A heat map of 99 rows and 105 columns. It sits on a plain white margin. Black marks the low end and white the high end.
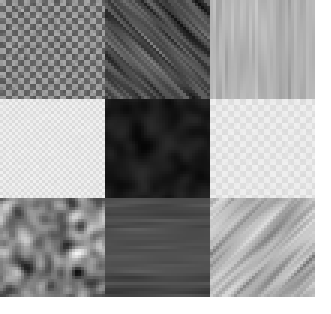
It is made of 3 by 3 panels. Panel 1,1: middling, checkered, strong in contrast. Panel 1,2: low, slanting down to the right. Panel 1,3: high, streaked downward, faint in contrast. Panel 2,1: very high, checkered, faint in contrast. Panel 2,2: very low, blotchy, faint in contrast. Panel 2,3: very high, checkered, faint in contrast. Panel 3,1: middling, blotchy, strong in contrast. Panel 3,2: low, streaked across, faint in contrast. Panel 3,3: high, slanting up to the right.
